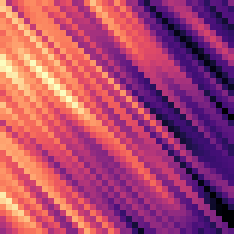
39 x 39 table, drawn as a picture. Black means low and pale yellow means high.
Average level on the scale: 50%. Odd rows or columns: none. Grain: diagonal, down to the right. Slope: up to the left.
